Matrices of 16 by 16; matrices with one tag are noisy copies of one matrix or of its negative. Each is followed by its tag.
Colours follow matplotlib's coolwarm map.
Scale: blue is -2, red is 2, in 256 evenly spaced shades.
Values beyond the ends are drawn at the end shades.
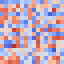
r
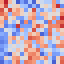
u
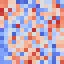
u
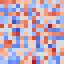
r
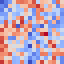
u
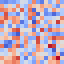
r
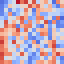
u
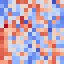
u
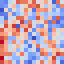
u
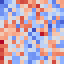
u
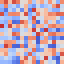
r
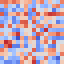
r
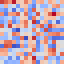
r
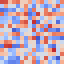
r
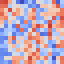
u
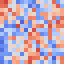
u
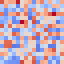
r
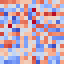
r
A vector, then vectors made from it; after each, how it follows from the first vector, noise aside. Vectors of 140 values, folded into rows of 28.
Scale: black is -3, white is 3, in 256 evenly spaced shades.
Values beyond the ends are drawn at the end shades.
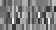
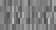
shrunk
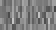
shrunk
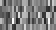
copied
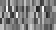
reversed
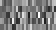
copied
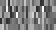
reversed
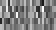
reversed
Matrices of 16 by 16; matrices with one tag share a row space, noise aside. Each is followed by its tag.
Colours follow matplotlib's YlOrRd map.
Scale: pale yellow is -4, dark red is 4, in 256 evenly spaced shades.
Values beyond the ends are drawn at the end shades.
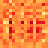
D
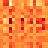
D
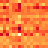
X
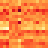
X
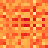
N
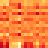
X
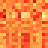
N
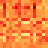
N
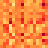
D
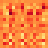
D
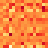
D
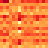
X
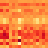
X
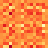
D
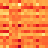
X
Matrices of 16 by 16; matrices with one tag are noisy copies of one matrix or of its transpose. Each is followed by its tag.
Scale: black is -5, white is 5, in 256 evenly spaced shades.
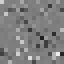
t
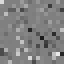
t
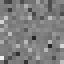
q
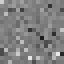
t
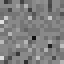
q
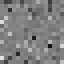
q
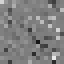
t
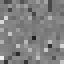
q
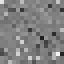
t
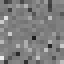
q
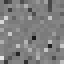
q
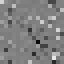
t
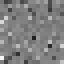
q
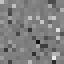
t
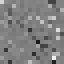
t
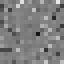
q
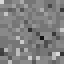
t
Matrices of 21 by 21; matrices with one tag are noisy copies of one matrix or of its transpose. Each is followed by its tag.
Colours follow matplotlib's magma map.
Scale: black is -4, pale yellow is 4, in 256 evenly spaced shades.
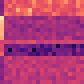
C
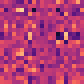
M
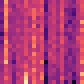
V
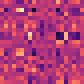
M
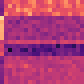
C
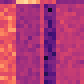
C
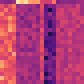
C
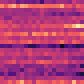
V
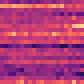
V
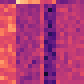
C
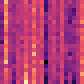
V
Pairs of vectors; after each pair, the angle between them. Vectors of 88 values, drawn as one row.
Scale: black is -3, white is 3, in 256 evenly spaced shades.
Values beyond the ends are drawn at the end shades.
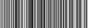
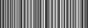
partly opposed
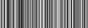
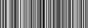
nearly opposite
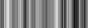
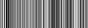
partly opposed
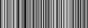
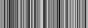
orthogonal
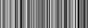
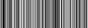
orthogonal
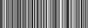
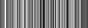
partly aligned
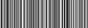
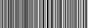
partly opposed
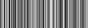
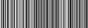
partly opposed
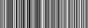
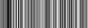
orthogonal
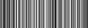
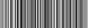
nearly opposite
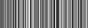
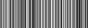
orthogonal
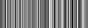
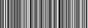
orthogonal
